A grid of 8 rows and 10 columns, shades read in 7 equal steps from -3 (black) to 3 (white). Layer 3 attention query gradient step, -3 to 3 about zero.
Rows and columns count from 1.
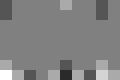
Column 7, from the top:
0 0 0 0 0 0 0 1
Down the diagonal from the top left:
-1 0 0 0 0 0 0 -1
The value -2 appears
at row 8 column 6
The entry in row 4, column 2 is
0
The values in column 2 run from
0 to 1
